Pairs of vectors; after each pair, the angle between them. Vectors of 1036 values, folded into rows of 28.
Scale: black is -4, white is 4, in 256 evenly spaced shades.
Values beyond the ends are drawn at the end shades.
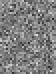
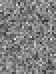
partly aligned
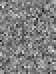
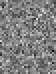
nearly opposite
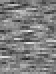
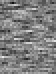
nearly parallel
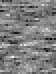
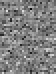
partly opposed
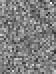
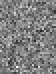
orthogonal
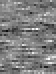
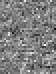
partly aligned
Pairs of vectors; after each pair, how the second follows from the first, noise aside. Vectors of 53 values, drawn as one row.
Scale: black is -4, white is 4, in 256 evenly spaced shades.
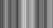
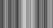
copied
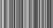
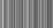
shrunk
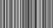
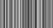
copied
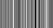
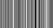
copied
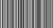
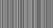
shrunk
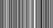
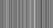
shrunk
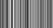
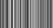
copied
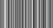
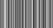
copied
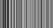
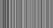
shrunk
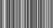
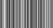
copied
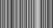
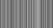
shrunk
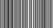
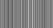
shrunk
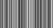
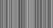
shrunk
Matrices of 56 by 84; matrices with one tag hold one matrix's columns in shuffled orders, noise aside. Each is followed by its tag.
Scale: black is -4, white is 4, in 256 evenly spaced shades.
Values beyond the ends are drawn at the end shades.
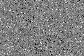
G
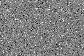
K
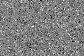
G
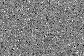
K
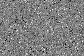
G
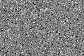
K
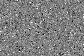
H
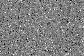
G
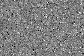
H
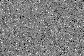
G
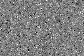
H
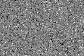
G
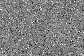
K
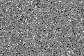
K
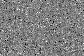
G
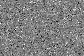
K
